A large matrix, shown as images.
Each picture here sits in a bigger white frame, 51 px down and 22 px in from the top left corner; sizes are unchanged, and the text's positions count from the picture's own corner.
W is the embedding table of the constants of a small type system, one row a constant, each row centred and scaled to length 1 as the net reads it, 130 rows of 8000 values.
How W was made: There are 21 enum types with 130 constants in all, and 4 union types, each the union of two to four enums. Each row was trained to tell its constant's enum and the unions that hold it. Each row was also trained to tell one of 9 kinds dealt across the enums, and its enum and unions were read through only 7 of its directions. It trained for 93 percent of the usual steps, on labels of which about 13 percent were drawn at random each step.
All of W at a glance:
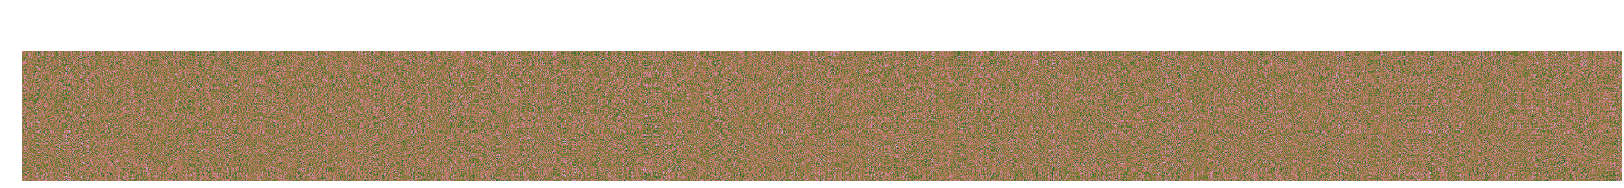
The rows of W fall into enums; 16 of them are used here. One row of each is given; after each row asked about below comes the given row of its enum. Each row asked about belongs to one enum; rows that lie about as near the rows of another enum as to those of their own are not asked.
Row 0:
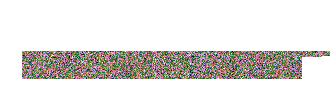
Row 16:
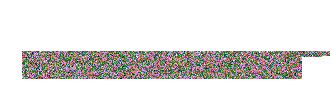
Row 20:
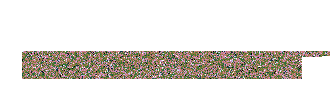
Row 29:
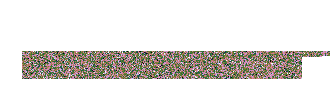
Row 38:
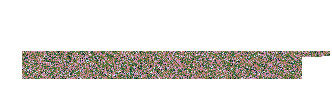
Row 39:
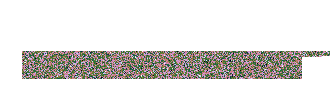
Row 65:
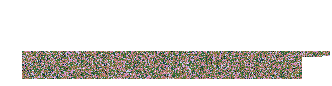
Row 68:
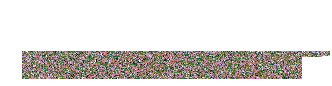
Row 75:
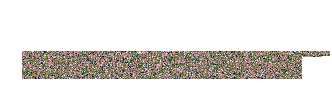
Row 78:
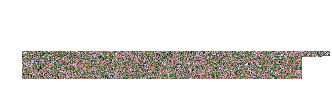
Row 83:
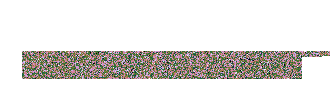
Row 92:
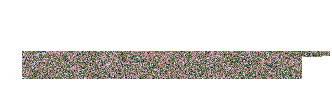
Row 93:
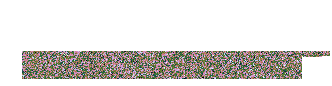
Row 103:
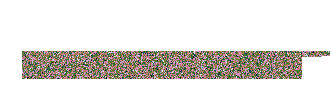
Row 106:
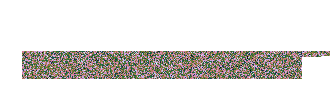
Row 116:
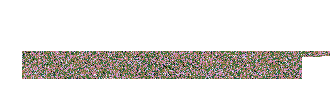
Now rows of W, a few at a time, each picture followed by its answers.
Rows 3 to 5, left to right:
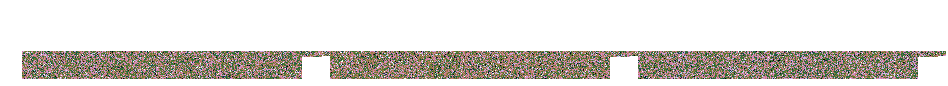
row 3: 0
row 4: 116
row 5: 65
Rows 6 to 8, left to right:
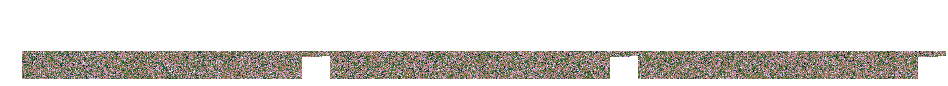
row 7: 92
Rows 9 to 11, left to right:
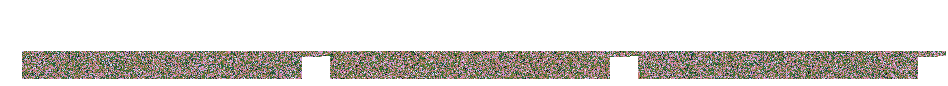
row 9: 20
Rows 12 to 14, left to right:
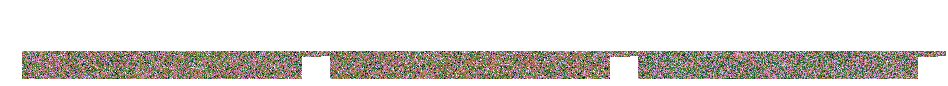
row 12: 106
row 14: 38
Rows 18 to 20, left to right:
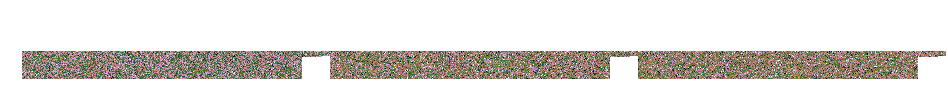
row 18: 92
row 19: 93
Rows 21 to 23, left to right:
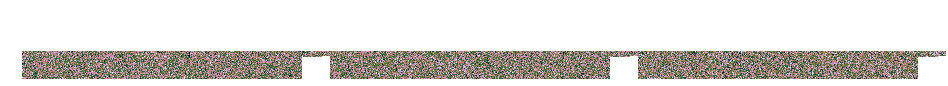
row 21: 92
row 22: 92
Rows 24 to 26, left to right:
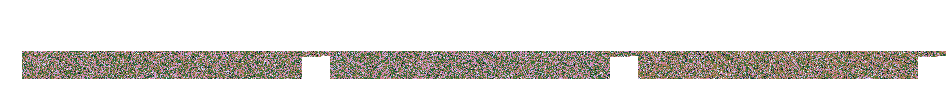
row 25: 93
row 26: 38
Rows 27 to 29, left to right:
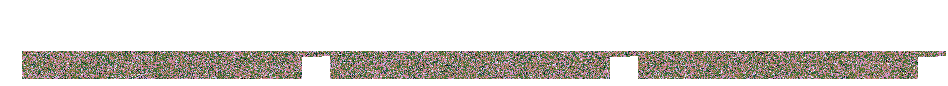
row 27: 65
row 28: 78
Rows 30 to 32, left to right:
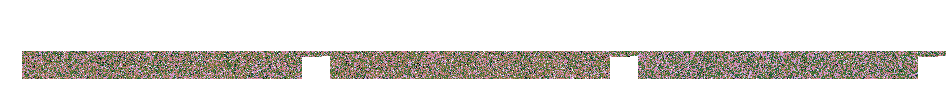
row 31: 78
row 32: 93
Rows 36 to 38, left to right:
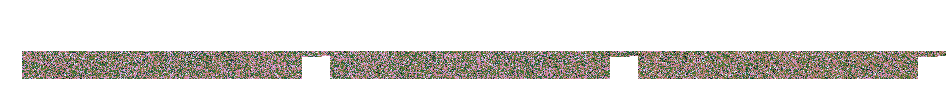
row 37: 65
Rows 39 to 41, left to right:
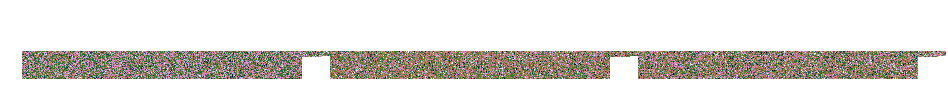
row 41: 106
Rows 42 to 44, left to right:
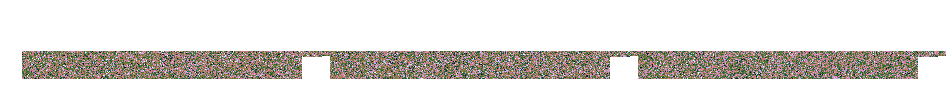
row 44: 20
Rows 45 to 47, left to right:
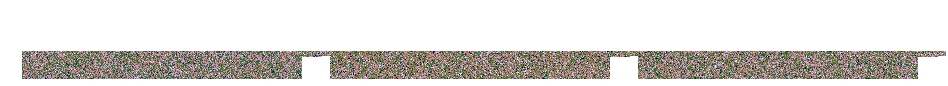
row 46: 38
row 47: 83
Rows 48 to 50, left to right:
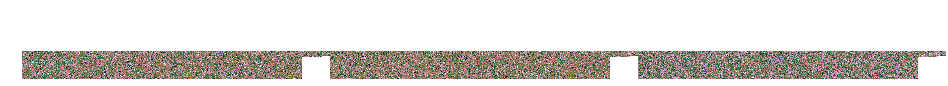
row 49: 116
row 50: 0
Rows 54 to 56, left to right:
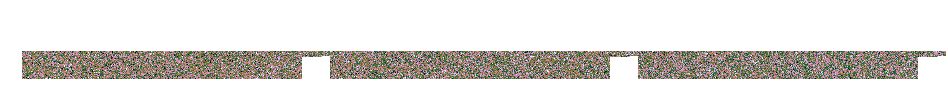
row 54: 29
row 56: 0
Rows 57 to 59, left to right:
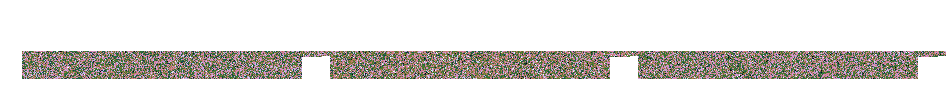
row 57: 106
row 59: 20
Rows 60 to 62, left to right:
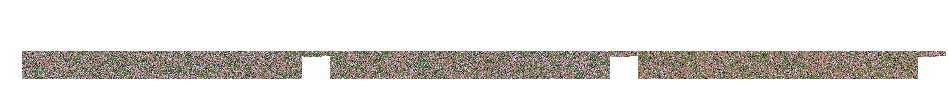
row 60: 16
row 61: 106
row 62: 116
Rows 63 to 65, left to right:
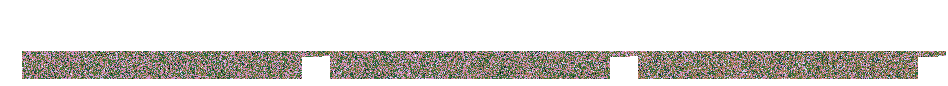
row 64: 92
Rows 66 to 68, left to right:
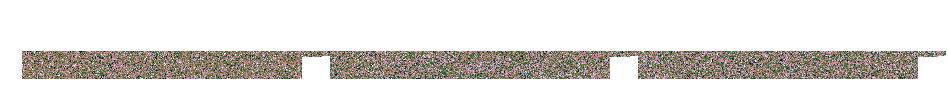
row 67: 78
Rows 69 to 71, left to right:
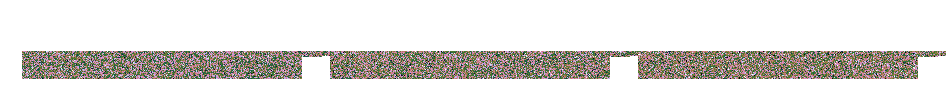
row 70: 65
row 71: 29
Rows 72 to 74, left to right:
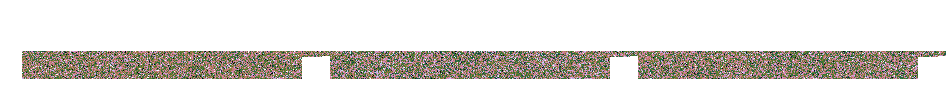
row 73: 78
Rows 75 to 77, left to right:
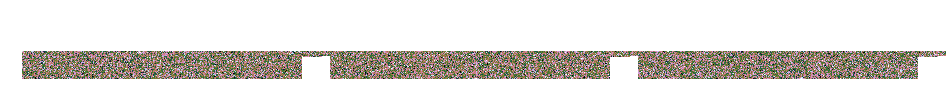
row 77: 106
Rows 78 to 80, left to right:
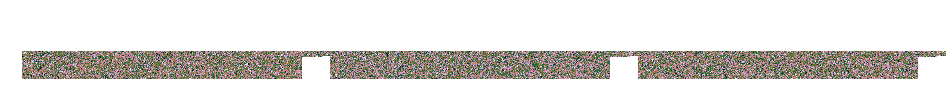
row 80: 68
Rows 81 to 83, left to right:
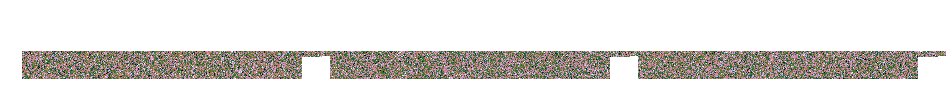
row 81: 68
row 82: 106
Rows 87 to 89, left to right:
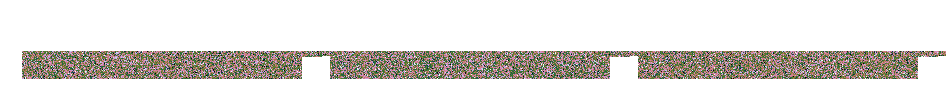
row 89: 20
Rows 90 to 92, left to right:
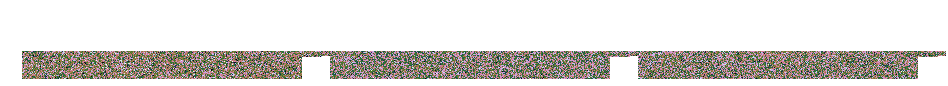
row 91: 68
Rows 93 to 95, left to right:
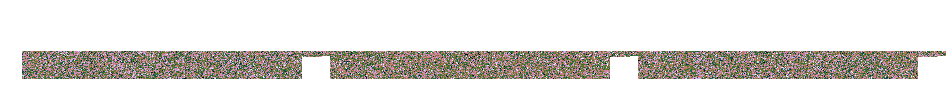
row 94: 78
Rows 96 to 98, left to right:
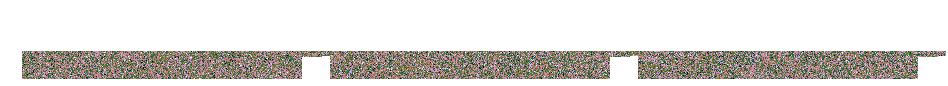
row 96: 38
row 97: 65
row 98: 68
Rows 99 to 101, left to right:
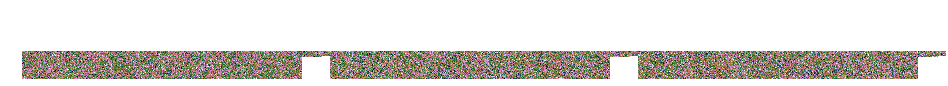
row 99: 0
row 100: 38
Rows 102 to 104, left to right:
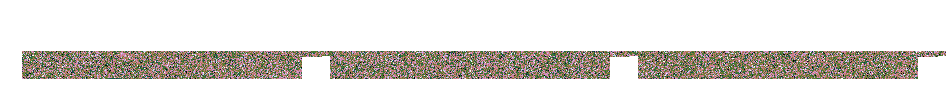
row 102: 38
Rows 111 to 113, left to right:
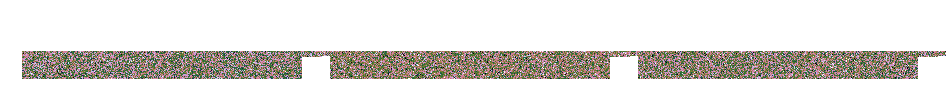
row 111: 92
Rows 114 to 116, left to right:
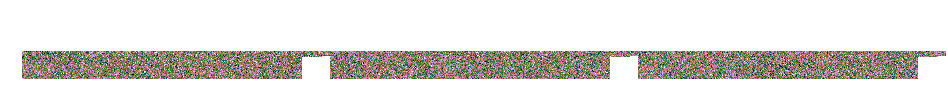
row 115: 103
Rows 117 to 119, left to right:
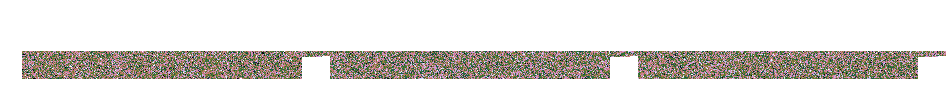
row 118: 93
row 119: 116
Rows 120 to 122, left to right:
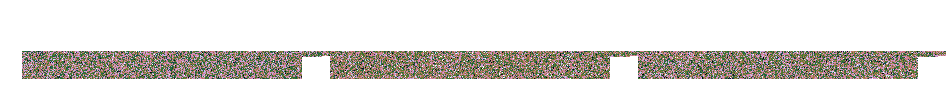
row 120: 93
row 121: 68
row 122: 68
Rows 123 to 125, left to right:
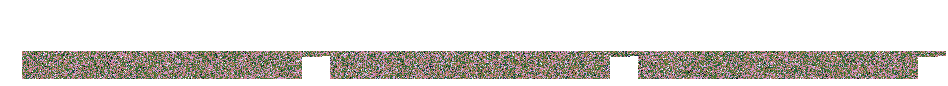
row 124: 39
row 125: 16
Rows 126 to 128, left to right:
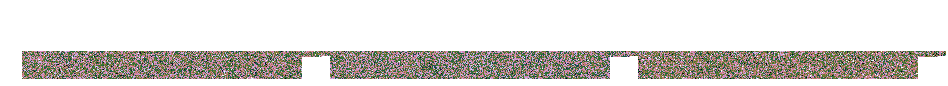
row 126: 16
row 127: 0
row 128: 29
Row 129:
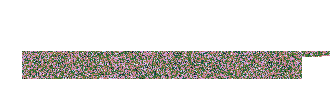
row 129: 93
